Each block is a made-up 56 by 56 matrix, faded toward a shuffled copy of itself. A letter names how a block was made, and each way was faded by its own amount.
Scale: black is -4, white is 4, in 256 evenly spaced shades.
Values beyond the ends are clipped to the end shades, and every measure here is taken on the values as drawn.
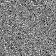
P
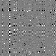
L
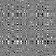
L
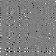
L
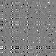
L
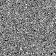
P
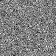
P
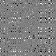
L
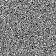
P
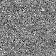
P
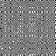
L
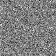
P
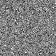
P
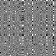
L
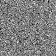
P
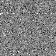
P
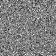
P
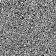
P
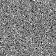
P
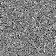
P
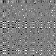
L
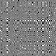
L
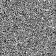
P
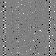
L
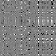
L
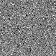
P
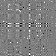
L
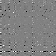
L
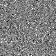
P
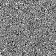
P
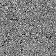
P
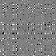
L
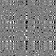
L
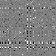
L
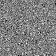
P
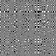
L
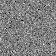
P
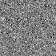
P
